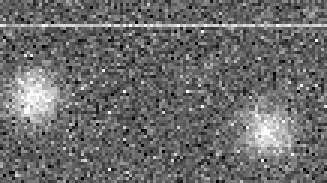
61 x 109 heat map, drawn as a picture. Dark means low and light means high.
Row 9 differs from the rows beside it. Neither half mirrors the other. Two bumps rise from the field. The middle left is the ninth with the highest average. No overall slope runs across the table.
